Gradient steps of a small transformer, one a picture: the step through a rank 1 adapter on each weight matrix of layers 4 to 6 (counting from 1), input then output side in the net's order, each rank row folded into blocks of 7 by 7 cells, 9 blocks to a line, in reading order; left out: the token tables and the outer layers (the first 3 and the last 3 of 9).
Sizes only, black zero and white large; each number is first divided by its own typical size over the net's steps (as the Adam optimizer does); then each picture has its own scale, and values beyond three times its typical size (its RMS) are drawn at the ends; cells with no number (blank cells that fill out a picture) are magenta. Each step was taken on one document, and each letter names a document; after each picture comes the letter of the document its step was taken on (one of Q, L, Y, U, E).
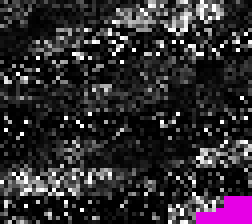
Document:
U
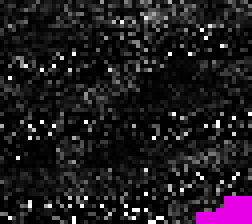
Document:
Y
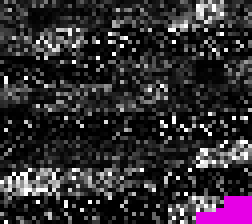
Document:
U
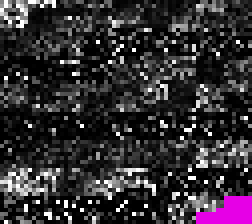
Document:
U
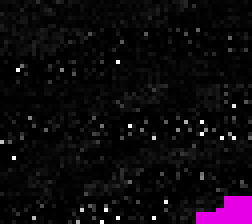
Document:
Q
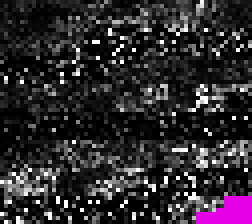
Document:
U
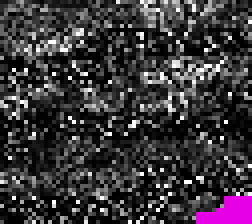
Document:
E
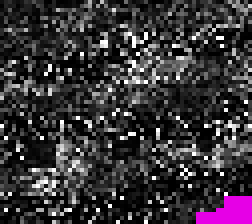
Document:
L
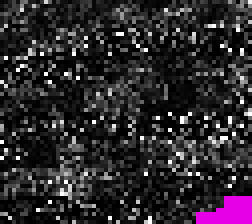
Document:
Y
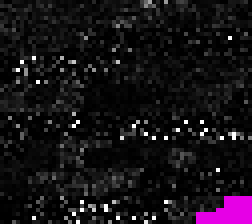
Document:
Q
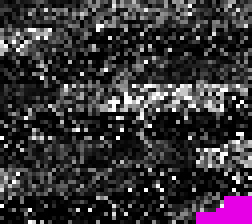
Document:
E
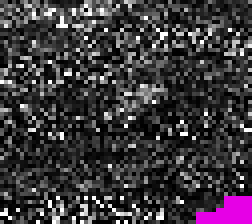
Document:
L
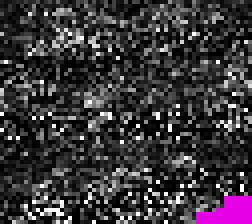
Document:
L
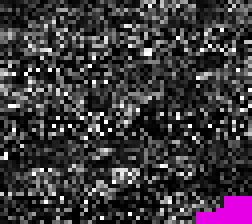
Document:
L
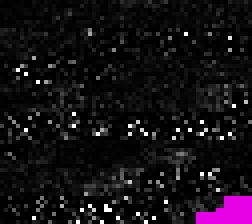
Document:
Q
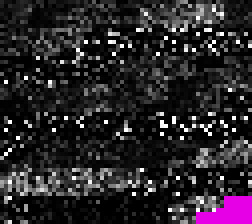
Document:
U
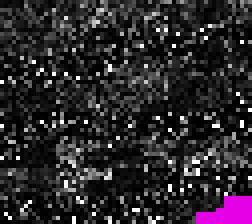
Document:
Y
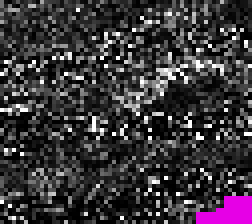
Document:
L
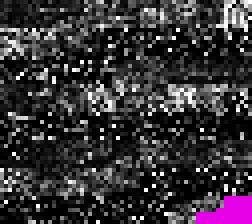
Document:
E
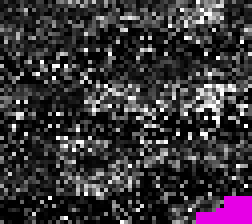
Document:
E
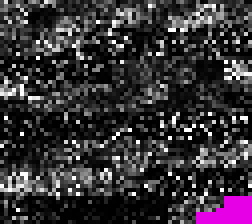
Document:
U
